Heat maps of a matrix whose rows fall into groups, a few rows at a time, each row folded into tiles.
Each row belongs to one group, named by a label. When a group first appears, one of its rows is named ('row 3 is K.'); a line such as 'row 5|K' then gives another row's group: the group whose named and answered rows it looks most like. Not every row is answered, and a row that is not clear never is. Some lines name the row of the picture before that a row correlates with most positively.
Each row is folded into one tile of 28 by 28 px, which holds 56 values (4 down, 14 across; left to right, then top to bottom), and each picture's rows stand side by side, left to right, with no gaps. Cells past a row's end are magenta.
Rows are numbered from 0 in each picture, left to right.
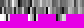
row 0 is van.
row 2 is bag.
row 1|van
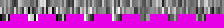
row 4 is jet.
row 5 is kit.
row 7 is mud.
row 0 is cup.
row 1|van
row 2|cup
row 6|cup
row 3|jet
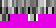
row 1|van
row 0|mud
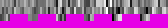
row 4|bag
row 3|kit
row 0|cup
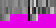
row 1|bag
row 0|bag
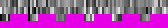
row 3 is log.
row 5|bag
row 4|jet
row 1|bag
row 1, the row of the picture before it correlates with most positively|1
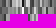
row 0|kit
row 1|log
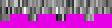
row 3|log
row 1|cup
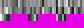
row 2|mud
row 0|jet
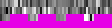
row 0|bag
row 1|log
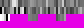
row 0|van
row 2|bag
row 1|mud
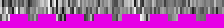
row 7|mud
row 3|cup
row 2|mud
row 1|kit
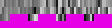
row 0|cup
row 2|mud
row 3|cup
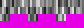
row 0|mud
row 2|log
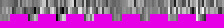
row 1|bag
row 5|cup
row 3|log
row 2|bag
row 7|jet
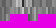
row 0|kit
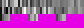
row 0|bag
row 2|bag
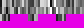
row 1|kit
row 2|cup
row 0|mud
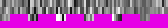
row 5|kit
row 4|jet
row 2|van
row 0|log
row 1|mud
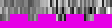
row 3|bag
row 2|mud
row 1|kit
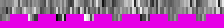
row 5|cup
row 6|kit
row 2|cup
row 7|kit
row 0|bag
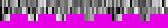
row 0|bag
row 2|van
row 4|bag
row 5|kit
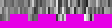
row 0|cup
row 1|mud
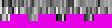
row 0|log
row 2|cup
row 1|log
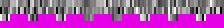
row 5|van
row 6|jet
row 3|kit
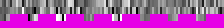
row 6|jet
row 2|van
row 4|van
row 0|kit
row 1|bag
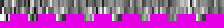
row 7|jet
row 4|jet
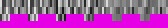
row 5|mud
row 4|mud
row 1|log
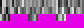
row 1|cup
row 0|mud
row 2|log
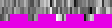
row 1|kit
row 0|cup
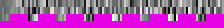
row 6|van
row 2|log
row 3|mud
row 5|jet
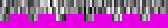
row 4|log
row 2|jet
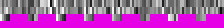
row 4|jet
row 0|jet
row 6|van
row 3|jet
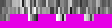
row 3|van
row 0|kit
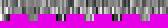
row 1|bag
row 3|log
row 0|jet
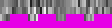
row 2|kit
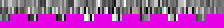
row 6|van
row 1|cup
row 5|bag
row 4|van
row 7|cup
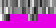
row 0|jet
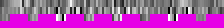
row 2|van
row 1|log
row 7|jet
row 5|cup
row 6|van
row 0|kit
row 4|log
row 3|log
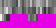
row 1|mud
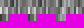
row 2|log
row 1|cup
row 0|cup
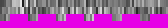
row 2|log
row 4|jet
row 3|log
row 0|kit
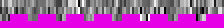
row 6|kit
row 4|mud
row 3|log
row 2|kit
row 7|bag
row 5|van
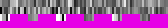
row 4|van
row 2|van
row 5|mud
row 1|jet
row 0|van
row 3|bag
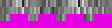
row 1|jet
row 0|kit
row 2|kit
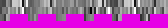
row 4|kit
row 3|bag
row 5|cup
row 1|kit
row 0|kit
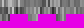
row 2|cup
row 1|jet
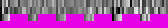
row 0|bag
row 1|cup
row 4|bag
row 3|log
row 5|log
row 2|bag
